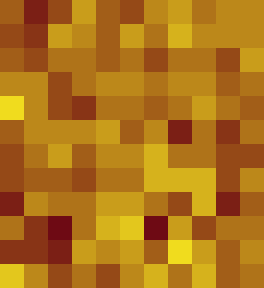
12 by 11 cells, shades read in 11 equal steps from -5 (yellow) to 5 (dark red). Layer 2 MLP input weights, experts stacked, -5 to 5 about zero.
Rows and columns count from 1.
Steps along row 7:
down down up down same down up same up same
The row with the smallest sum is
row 12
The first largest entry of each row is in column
2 2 2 3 4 8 1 1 1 3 3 3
